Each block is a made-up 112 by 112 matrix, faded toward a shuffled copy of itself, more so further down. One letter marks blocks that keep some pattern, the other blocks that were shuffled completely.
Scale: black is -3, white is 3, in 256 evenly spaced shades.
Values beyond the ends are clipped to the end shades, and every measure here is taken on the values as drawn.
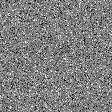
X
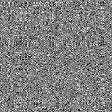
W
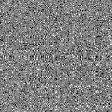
W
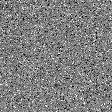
X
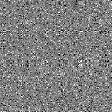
W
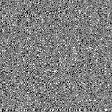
W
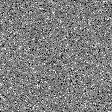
X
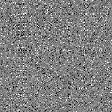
W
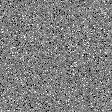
X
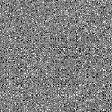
W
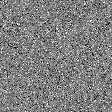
X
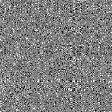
W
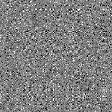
W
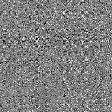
W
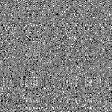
W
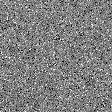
X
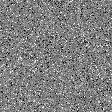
X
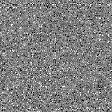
W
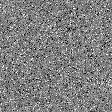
X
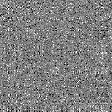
W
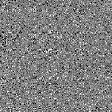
W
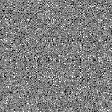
W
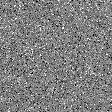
X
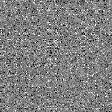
W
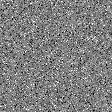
X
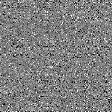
W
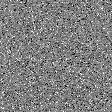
X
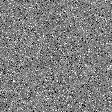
X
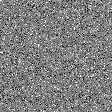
X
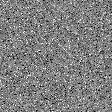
X
